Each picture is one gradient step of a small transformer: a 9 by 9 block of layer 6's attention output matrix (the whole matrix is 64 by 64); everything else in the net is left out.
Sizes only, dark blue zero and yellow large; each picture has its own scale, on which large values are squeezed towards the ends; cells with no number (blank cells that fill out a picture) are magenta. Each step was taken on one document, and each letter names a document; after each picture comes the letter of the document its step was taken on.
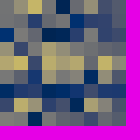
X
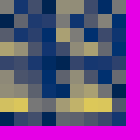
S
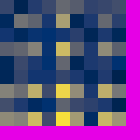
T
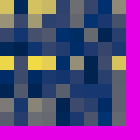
X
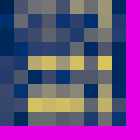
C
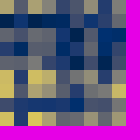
X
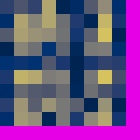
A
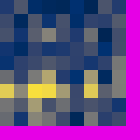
X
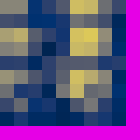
S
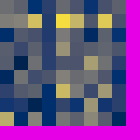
T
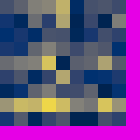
C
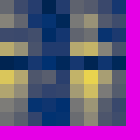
S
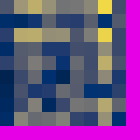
A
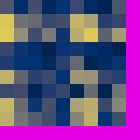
S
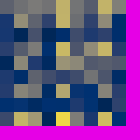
T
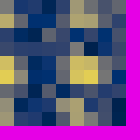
S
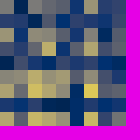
X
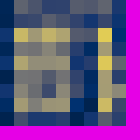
A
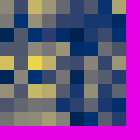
C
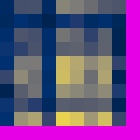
T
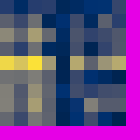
X
